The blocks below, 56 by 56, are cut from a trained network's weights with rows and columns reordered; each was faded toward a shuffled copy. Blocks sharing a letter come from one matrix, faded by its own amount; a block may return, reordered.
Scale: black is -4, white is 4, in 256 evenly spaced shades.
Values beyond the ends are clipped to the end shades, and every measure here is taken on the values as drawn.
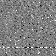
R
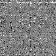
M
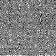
M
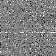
M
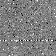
R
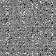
M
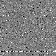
R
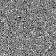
R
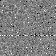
R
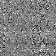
M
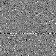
R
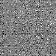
M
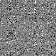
M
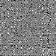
M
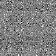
M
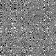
M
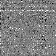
M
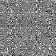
M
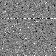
R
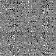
M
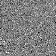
R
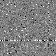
R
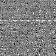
M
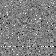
R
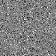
R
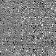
M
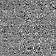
M
